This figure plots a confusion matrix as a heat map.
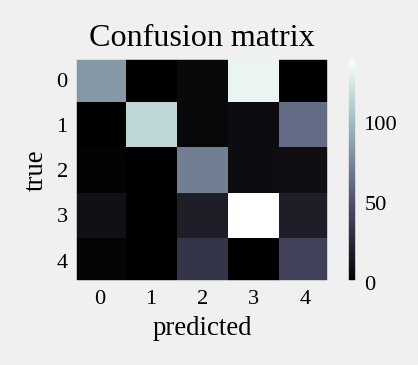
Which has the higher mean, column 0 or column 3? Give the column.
3
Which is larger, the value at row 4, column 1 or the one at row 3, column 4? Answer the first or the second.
the second
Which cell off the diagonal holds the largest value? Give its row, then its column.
0, 3
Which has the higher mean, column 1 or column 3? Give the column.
3
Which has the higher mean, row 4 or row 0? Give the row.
0
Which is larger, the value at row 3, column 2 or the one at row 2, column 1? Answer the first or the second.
the first
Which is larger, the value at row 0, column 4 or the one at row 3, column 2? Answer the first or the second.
the second
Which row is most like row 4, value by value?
2
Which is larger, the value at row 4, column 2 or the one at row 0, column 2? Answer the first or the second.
the first
